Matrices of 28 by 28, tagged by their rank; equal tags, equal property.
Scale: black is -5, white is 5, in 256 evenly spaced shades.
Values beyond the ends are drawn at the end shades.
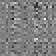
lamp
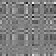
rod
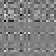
rod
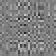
lamp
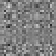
lamp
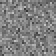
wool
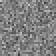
wool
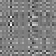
rod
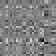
lamp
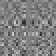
lamp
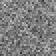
wool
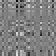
rod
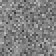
wool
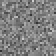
wool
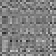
lamp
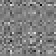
lamp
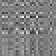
rod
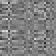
lamp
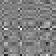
lamp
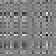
rod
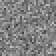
wool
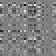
rod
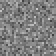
wool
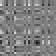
rod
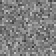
wool
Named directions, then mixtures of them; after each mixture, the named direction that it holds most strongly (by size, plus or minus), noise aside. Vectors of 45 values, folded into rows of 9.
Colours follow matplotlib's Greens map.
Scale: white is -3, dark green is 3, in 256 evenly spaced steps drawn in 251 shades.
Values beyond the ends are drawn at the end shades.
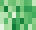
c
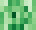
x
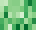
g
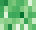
g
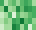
c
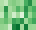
g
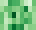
x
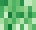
g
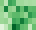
c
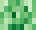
x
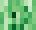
x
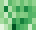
c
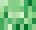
g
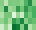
c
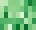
g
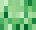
g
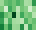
c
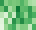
c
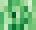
x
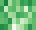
x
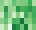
c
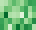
g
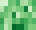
x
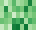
c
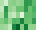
g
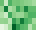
c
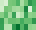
g
